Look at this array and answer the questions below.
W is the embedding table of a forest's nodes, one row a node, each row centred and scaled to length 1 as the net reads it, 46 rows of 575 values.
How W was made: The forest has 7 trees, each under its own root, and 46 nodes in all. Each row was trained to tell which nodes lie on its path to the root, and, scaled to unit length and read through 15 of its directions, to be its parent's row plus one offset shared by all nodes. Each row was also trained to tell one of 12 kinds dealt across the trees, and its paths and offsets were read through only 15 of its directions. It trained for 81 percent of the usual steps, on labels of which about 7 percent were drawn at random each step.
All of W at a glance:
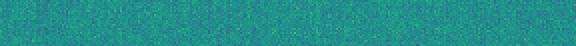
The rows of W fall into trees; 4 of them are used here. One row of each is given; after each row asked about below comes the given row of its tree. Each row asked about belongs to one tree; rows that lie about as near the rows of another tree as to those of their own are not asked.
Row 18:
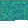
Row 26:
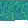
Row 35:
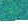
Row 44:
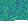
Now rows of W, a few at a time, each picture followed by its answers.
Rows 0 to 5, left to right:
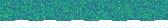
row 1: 18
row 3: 26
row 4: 35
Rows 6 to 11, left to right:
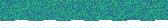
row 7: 35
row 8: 44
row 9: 26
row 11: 18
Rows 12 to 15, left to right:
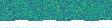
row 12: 18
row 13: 26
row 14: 18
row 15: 35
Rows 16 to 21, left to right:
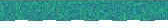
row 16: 26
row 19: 44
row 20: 26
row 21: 18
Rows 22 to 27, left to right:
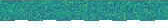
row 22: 18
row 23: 26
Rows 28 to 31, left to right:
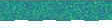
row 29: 18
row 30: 18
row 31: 26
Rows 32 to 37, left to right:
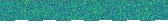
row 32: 18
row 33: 18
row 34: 26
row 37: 44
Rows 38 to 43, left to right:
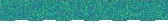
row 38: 35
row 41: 26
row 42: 18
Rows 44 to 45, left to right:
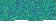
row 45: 26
